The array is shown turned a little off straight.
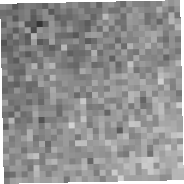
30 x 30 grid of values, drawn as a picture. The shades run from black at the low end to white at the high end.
Mirror symmetry: none. Stripes: none. Histogram: bell-shaped. Odd rows or columns: none. Slope: up to the bottom right. Ninth with the highest average: bottom right. Ninth with the lowest average: top left.
